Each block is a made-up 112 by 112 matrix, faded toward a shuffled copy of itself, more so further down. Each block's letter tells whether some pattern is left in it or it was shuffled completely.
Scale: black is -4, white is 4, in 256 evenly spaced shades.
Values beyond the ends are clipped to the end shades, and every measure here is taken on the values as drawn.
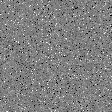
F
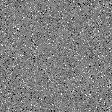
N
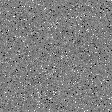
F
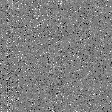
N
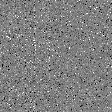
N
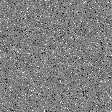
F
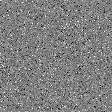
F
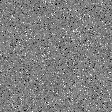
F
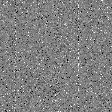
N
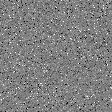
F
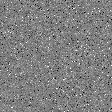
F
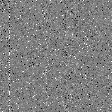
N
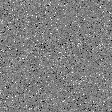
F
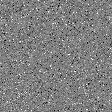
F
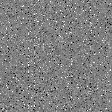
N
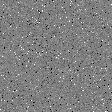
F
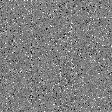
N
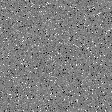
F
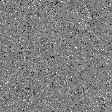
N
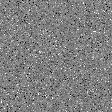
F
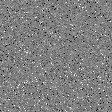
F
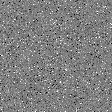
F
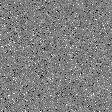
F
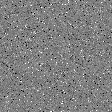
F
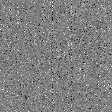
N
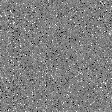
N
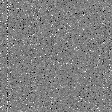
N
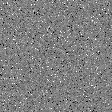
F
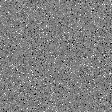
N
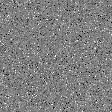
F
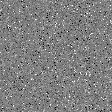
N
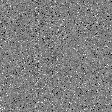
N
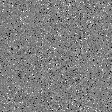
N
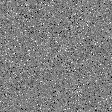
F
